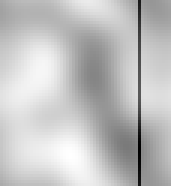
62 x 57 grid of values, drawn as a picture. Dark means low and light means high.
The ninth with the lowest average is the bottom right. The values are skewed, with a long tail toward low values. Column 47 differs from the columns beside it.
